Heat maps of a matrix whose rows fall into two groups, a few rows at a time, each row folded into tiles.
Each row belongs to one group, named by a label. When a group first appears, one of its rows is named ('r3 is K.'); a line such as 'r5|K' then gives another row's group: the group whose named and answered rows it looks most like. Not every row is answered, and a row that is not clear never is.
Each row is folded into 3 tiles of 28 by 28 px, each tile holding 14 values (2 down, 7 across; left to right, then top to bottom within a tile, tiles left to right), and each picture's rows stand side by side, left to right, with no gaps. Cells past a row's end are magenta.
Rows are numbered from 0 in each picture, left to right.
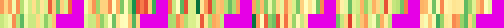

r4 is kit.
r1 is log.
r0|kit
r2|kit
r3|kit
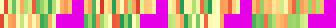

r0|log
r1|kit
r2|log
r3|kit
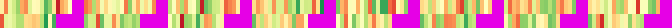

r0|log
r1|kit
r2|log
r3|log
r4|log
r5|kit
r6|log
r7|kit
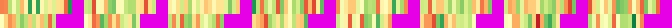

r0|log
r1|log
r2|kit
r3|log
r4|kit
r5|log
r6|log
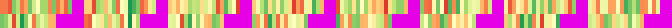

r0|log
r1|log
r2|kit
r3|kit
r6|log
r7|log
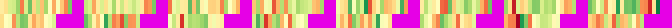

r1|log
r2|kit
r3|log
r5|log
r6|log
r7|log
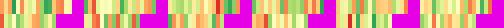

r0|log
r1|log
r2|kit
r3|log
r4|kit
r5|kit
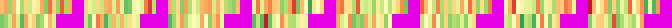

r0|kit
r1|log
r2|kit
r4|log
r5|kit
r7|kit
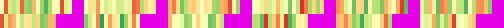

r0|log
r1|kit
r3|kit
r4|log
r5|log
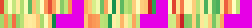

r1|log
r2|log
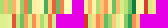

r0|kit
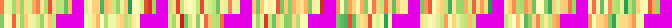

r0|kit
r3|kit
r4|kit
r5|log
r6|log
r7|log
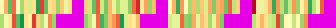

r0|kit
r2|kit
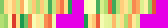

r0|log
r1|kit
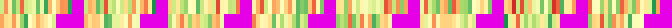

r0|log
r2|kit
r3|log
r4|kit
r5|log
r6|kit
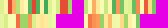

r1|log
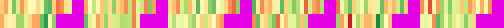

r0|log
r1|kit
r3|log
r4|kit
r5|kit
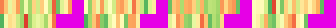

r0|kit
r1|kit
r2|log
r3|log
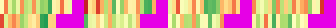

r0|log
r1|kit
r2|log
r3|kit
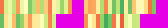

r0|kit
